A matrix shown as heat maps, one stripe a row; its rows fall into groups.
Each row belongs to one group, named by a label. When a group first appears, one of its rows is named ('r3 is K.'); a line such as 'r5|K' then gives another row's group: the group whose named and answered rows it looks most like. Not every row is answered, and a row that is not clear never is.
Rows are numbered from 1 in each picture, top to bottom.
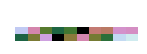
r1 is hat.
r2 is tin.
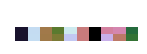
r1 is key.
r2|key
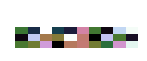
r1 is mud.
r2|key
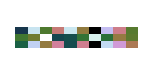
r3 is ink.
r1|key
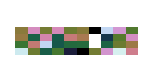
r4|hat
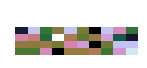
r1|key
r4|tin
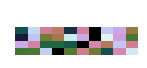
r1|ink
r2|key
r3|hat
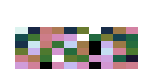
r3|key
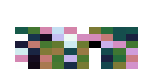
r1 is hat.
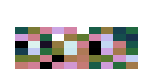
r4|key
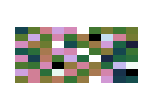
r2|ink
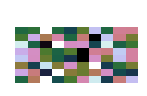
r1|mud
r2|ink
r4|hat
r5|hat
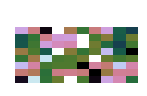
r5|mud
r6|hat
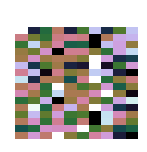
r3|ink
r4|tin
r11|tin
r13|ink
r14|ink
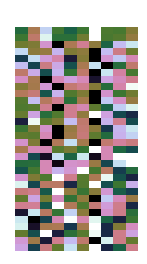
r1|mud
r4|ink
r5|ink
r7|ink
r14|key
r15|tin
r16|tin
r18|mud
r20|tin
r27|key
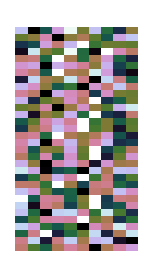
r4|key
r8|key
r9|hat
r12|tin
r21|hat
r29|hat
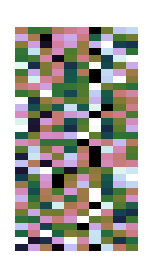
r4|ink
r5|tin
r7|ink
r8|ink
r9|mud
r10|mud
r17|hat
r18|ink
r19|key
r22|tin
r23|tin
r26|ink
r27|mud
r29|hat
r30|mud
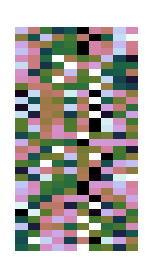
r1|hat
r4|hat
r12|key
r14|ink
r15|ink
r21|key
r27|key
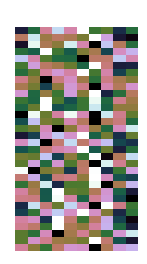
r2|mud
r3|key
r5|hat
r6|mud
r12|mud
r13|key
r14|key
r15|tin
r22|mud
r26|key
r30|tin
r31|mud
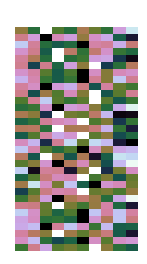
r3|hat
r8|hat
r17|mud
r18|hat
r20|tin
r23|key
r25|tin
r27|hat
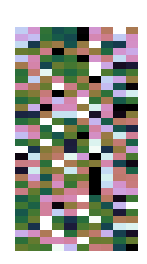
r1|hat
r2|hat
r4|tin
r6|mud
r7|mud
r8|ink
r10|tin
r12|mud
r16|hat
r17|mud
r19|key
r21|key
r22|ink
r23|ink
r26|tin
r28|mud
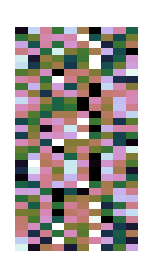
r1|key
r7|tin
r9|ink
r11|hat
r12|hat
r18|tin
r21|key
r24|hat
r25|tin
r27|tin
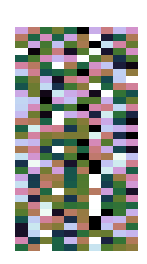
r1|hat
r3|ink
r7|hat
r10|ink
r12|hat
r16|mud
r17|hat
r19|hat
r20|ink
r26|mud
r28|ink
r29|key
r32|mud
